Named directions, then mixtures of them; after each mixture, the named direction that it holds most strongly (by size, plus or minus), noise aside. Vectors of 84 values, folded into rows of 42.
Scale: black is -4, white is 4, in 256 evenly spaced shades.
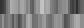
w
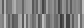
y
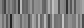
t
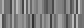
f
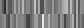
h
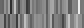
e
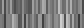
y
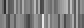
h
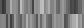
w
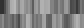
w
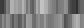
w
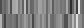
f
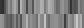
w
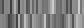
e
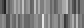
h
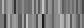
y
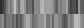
w
